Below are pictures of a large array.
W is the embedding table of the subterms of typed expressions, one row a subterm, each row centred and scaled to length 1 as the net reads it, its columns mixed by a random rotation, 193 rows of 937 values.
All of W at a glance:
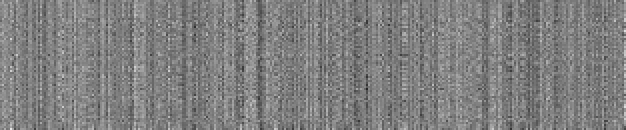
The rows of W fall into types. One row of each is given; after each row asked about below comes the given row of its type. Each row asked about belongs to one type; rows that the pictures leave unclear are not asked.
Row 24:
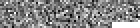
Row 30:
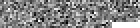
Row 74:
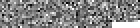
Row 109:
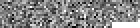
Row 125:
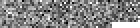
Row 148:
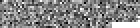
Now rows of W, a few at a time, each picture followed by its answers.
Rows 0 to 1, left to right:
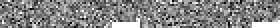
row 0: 109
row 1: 148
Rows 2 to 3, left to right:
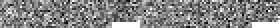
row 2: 125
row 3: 125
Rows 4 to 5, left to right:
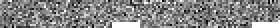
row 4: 109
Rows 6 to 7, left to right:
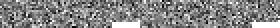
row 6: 109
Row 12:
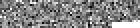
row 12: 74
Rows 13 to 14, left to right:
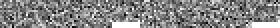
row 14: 148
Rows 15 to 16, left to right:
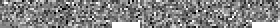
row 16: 109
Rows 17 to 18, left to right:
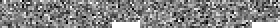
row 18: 30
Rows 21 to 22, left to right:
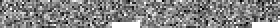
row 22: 125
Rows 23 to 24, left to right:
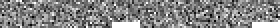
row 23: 74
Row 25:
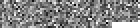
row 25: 148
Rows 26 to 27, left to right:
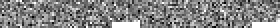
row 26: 74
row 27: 109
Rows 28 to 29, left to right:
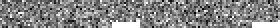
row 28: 30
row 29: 24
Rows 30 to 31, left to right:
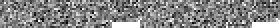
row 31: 30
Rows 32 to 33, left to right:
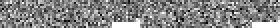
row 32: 24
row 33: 30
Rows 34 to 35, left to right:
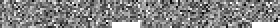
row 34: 148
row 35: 125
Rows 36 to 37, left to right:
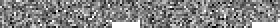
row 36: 109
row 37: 109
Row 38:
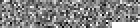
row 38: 148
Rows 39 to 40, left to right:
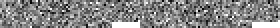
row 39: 125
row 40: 24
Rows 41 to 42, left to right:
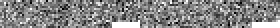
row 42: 148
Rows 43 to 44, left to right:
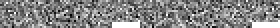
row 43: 24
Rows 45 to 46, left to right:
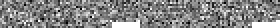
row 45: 30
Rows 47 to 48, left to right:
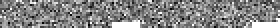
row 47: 74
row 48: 109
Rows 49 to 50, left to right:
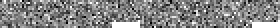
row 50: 109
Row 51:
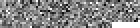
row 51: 125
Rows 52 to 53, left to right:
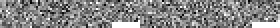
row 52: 125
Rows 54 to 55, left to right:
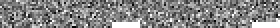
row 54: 109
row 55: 30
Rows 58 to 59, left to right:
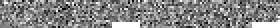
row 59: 148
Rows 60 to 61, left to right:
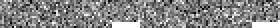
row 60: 109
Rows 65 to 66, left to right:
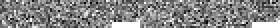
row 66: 30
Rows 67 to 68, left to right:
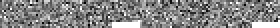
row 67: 74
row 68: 125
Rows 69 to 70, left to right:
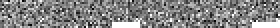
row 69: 24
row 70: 30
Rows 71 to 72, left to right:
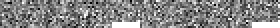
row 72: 148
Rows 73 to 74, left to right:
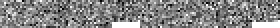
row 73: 125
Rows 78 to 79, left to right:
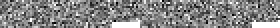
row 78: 30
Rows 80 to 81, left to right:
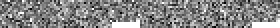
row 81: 109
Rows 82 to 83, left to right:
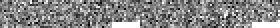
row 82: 148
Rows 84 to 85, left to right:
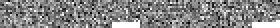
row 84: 24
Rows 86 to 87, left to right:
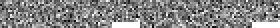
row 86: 24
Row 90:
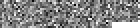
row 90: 148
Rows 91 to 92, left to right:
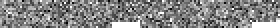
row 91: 125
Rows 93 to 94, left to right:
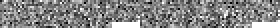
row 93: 148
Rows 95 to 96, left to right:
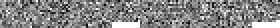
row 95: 125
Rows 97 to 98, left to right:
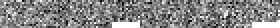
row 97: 125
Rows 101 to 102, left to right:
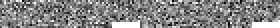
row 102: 148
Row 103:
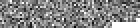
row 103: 109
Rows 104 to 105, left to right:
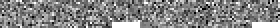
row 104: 74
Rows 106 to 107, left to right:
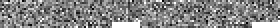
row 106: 24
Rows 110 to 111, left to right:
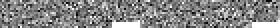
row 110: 74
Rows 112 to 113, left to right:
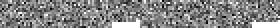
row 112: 74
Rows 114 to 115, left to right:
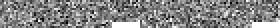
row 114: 30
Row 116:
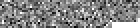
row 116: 109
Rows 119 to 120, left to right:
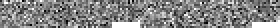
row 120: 30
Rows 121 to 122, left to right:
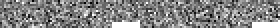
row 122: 24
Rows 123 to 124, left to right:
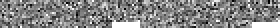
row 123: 74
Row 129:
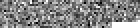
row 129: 148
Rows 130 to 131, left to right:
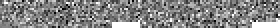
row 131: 30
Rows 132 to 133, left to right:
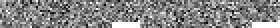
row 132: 125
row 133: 30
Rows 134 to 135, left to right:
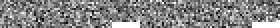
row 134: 30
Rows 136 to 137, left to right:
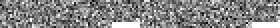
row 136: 24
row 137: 148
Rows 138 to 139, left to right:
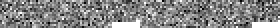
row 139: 125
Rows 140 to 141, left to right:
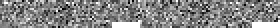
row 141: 125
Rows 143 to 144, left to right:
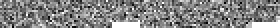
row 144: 148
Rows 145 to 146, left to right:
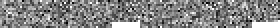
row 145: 125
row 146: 74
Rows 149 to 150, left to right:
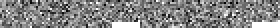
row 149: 125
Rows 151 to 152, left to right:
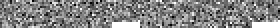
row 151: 148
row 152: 74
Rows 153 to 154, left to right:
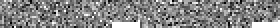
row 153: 109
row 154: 148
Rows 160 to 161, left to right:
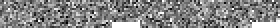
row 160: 30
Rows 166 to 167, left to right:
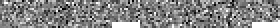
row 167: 24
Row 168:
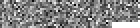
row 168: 148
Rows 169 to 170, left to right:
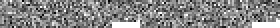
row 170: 74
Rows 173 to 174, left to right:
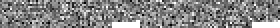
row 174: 74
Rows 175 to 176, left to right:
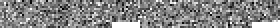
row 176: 74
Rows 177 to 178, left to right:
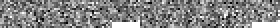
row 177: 30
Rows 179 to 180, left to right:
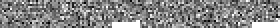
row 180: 24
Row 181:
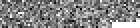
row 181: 30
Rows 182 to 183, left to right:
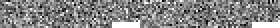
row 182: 24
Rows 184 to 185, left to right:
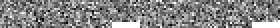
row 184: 30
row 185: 74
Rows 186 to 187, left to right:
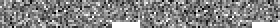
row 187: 24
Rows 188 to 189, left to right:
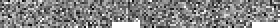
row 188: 24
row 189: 109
